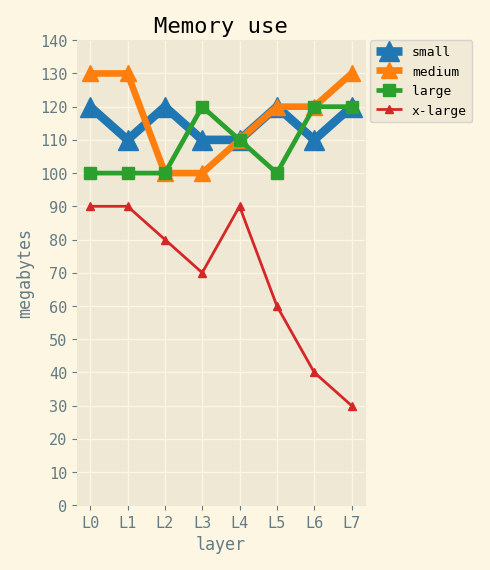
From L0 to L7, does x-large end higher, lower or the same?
lower
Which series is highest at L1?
medium
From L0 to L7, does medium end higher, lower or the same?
the same
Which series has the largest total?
medium
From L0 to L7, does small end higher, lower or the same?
the same
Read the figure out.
Title: Memory use
x-axis: layer, ticks L0 L1 L2 L3 L4 L5 L6 L7
y-axis: megabytes, ticks 0 10 20 30 40 50 60 70 80 90 100 110 120 130 140
Legend: small, medium, large, x-large
Values:
small: 120 110 120 110 110 120 110 120
medium: 130 130 100 100 110 120 120 130
large: 100 100 100 120 110 100 120 120
x-large: 90 90 80 70 90 60 40 30
